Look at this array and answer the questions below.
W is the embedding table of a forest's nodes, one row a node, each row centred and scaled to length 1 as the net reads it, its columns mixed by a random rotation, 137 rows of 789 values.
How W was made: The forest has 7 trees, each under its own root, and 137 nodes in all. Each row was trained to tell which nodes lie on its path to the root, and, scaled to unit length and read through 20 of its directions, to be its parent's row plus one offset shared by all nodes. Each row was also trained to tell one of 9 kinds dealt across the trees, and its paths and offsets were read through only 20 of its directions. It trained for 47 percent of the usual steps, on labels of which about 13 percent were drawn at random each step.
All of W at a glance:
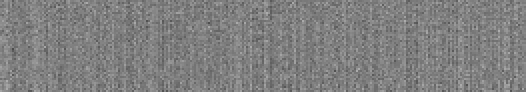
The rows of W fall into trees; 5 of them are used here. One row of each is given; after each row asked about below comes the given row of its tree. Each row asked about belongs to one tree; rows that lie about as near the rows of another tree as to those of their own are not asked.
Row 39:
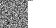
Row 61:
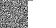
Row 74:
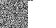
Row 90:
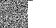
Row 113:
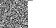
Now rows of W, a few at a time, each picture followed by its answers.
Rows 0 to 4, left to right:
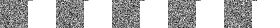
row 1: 74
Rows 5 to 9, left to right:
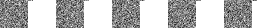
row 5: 113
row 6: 39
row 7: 113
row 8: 74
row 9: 61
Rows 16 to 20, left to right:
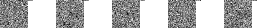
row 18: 61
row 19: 39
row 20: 113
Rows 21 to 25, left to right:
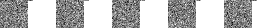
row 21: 90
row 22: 74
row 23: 39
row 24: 61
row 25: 74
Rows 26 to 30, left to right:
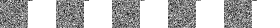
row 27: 61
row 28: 61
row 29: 113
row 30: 90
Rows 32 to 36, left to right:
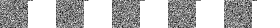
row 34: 74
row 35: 74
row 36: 61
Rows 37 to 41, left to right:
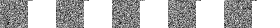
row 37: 74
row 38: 39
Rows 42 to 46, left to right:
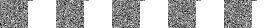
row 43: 61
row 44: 74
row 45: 74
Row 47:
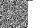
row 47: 74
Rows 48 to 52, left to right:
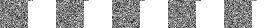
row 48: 113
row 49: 74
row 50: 61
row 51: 90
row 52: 74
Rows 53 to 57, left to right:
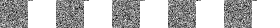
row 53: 113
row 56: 74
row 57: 61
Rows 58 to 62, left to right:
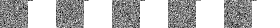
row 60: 61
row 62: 74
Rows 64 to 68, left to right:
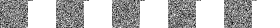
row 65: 39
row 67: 113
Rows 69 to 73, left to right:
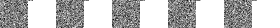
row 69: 39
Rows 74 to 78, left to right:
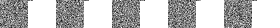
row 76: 39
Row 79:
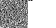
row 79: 74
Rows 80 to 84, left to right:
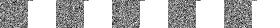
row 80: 39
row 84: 113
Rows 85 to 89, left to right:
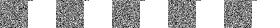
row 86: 39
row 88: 74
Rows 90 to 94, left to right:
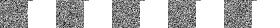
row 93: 74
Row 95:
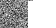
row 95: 113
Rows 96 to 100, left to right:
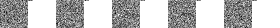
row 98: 113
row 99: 61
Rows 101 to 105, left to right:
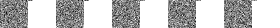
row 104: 61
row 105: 61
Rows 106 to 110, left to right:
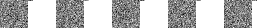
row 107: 61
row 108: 74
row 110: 39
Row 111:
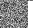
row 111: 61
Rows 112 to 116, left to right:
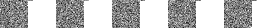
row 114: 61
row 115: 61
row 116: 74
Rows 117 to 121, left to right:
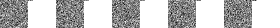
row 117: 113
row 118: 39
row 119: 113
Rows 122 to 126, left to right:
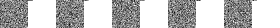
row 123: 74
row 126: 74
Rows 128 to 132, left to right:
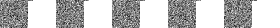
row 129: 74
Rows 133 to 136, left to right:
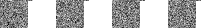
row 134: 61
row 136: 74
